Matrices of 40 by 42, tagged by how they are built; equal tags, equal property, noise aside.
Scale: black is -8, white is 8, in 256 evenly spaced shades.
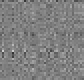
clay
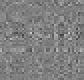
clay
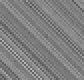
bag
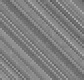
bag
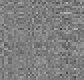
clay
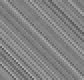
bag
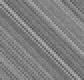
bag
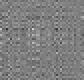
clay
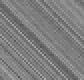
bag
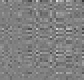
clay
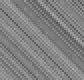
bag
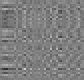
clay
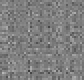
clay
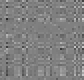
clay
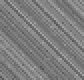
bag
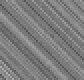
bag
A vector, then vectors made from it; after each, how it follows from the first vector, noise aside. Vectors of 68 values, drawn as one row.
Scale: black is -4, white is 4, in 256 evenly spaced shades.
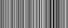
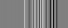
partly zeroed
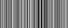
wrapped around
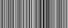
wrapped around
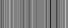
partly zeroed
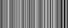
wrapped around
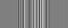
partly zeroed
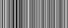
wrapped around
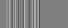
partly zeroed
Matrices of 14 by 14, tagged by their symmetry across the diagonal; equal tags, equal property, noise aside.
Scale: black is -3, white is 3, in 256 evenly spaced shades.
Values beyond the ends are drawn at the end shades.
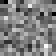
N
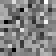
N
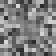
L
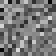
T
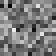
N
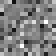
T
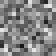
T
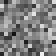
L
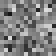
L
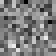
N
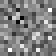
T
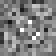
T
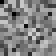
T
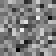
N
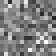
N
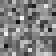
L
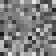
L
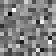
L
